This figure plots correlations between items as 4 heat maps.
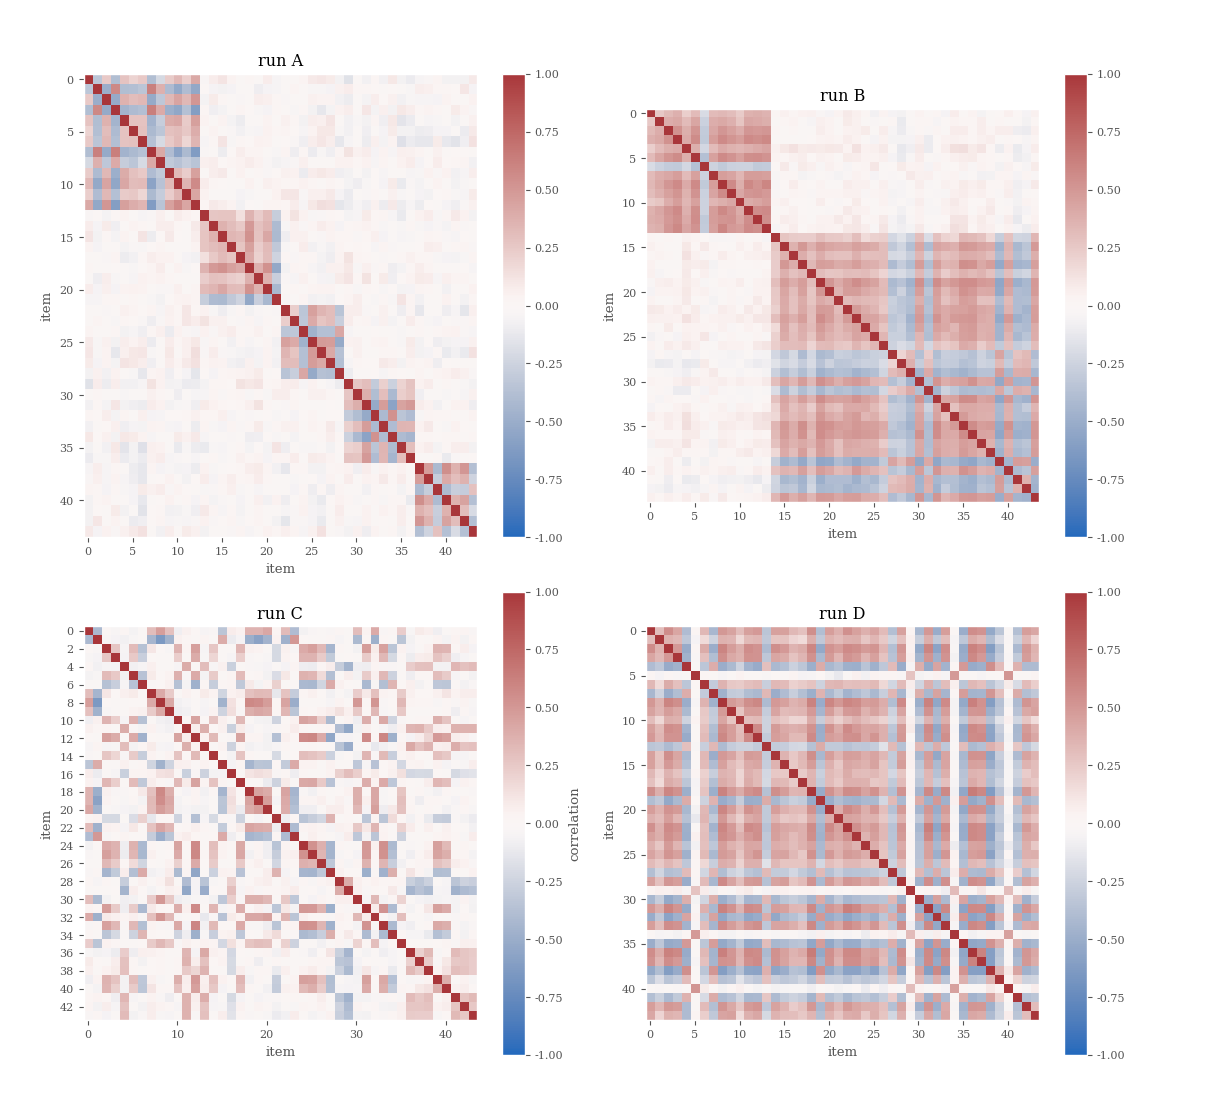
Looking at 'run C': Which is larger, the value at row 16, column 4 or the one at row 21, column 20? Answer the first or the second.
the second
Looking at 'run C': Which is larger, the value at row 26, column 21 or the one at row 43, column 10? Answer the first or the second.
the second
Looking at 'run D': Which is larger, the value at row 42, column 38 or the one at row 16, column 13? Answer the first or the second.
the second
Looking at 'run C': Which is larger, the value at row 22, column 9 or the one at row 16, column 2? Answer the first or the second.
the first
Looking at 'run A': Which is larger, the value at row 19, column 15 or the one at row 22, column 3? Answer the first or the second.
the first
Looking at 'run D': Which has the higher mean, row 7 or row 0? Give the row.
0
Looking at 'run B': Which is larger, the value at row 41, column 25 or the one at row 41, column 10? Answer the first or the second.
the second
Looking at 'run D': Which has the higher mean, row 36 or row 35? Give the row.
36
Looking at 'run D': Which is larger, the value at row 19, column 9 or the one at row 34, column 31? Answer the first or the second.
the second
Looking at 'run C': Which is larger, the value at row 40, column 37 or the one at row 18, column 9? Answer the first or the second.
the second
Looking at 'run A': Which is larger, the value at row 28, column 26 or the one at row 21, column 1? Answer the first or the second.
the second
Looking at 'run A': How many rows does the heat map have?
44
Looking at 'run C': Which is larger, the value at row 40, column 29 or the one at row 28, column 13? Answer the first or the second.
the first
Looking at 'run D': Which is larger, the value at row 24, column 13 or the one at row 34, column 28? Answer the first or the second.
the second
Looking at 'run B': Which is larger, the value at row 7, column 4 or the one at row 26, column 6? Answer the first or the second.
the first
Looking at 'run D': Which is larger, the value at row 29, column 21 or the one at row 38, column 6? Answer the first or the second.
the first
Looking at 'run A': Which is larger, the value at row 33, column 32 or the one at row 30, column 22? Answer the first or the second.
the second
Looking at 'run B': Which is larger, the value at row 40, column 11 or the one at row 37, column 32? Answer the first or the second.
the second
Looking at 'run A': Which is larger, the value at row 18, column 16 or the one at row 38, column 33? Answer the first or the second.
the first
